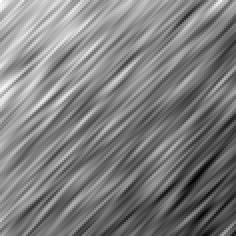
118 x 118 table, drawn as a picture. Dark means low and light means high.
The field climbs toward the top left. Streaks slant up to the right. No single row or column stands out from its neighbours. The bottom right is the ninth with the lowest average. The ninth with the highest average is the top left. The halves do not mirror each other. The values follow a bell shape.
